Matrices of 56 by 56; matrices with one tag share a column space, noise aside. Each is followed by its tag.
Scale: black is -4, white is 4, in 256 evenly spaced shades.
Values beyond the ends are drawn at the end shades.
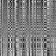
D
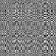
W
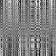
D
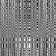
D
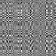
W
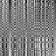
D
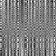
D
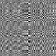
W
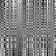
D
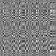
W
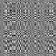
W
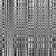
D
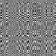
W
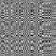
W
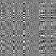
W
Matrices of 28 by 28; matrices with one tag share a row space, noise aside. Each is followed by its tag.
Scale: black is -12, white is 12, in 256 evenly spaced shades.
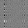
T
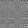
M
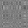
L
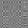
L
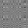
L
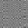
L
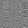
L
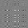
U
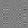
L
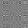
L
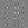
U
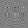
U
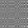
M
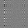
T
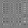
L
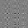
U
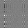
T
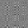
U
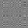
L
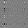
T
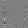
T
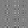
U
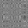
L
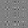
U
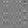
L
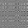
M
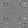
L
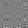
L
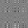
U
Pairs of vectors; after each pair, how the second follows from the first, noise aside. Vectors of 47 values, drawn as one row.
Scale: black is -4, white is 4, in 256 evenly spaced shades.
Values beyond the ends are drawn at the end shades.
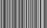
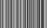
negated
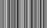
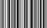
scaled up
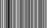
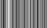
negated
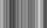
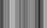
negated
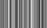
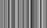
negated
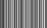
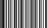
scaled up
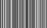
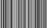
negated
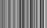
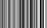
scaled up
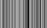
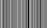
partly zeroed
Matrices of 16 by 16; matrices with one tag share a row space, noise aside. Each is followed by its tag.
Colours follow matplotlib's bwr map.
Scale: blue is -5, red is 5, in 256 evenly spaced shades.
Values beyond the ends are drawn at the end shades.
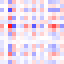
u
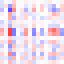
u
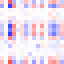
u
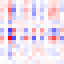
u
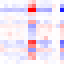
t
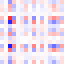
u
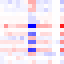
t
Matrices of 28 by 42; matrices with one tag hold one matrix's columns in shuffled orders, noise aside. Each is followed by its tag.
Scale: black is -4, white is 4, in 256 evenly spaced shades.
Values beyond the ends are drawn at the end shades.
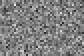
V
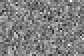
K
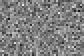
V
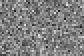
V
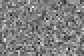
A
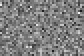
V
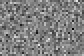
K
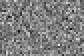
K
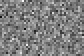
K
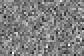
K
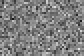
A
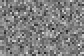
K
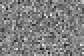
A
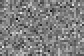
V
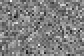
K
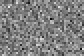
A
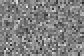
A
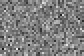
A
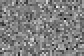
A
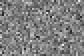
K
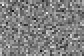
V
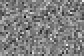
K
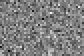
V
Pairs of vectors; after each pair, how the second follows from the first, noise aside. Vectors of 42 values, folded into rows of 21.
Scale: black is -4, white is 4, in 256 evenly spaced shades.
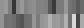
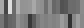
reversed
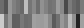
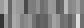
negated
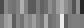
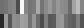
reversed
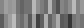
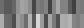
negated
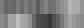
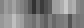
reversed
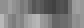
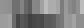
reversed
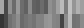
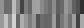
reversed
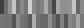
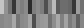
negated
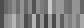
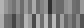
negated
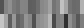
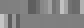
partly zeroed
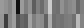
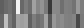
negated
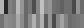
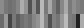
reversed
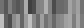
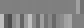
partly zeroed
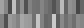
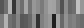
negated
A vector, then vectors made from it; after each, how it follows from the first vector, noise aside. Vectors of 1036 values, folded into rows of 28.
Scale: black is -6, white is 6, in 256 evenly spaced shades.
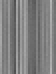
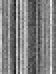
scaled up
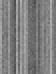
copied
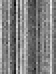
scaled up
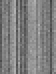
negated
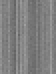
shrunk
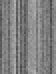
negated
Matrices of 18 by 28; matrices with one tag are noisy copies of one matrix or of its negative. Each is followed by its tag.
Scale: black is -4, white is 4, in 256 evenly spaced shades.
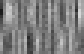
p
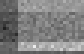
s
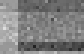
s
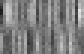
p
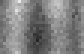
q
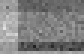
s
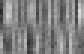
p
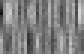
p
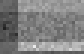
s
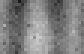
q
